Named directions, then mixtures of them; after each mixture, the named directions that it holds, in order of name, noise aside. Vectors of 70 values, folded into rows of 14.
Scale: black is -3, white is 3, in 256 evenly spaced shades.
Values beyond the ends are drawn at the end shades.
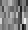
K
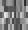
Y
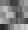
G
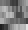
G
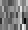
K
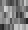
G, Y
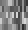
K, Y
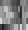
G, K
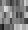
G, Y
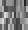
Y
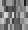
Y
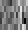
K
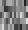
G, Y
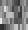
G, K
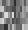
G, Y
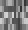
K, Y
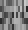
K, Y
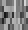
Y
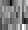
G, K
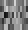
Y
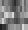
G, Y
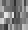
G, Y
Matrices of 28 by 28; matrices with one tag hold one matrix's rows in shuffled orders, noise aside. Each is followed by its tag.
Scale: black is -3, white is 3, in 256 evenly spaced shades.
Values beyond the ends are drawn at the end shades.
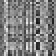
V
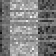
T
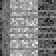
T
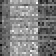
T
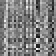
V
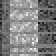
T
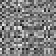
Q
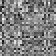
Q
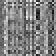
V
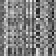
V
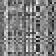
V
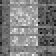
T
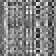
V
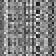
V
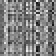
V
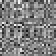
Q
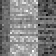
T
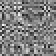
Q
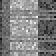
T
